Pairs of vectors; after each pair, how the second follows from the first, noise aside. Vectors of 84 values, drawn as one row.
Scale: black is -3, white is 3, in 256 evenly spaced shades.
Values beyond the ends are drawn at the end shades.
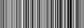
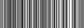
negated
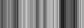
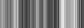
negated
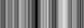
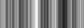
negated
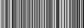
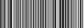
negated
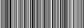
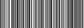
negated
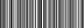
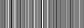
partly zeroed
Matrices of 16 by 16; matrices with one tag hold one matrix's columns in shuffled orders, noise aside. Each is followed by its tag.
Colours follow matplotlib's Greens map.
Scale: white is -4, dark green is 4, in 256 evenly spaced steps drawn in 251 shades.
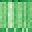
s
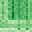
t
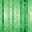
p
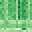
t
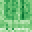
t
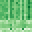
t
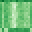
s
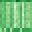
s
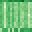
s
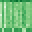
s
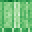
s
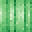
p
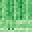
t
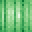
p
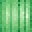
p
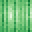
p
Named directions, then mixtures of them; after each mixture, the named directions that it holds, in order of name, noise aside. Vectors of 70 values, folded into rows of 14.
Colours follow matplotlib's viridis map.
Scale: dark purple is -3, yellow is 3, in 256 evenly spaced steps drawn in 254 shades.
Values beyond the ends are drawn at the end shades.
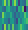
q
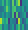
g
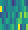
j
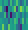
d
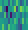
d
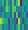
g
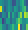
j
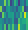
j, q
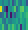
d, j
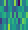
g, q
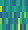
g, j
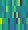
g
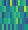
q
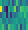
d, j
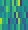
g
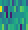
d, j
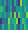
g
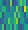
g, q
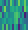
j, q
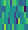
g, q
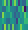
q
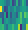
d, j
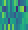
d, q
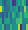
j, q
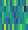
q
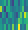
j, q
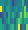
j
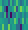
d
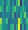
g, j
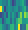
j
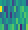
d, j
